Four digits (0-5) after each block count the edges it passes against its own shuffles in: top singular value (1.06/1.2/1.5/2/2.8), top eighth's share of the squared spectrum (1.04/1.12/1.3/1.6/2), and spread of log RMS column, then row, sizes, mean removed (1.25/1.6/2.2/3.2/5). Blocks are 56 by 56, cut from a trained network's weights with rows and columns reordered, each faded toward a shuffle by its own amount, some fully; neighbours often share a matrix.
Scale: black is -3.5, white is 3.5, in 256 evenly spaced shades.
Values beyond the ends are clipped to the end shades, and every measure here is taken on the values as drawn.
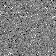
2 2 0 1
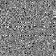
3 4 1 2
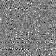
3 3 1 2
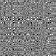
3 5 2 3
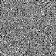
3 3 1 1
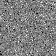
0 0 0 0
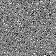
0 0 0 0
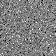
0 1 0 0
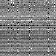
4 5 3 2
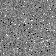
0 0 0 0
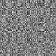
4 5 3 2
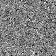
1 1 0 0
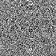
3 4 2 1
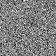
2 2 0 0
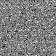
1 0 0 0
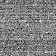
3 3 0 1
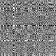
4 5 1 3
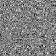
3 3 0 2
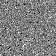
0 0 0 0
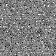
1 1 0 0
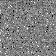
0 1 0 0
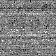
3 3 1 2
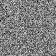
1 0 0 0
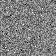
0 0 0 0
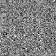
3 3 0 1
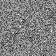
0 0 0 0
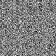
3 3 0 1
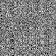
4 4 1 2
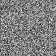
1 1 0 0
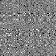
3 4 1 2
